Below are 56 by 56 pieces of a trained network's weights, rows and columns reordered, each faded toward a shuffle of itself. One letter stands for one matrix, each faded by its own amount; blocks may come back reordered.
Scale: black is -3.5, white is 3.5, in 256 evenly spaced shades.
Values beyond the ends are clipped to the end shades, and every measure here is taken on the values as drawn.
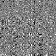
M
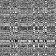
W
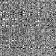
M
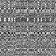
W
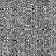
M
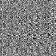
M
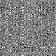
M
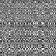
W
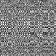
W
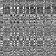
W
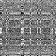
W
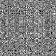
M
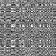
W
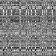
W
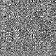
M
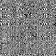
M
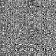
M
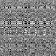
W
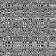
W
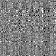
M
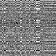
W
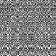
W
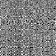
M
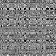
W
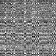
W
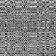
W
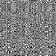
M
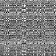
W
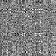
M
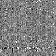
M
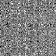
M
